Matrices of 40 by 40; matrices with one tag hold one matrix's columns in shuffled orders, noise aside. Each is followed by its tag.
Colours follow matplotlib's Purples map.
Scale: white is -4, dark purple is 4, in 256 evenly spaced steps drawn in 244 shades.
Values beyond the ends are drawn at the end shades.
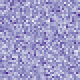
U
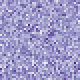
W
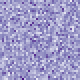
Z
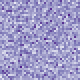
U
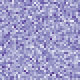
U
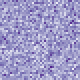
U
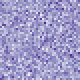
Z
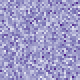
Z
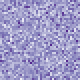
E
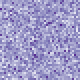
Z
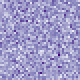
U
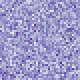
W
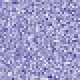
Z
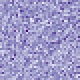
U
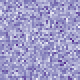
E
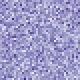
Z
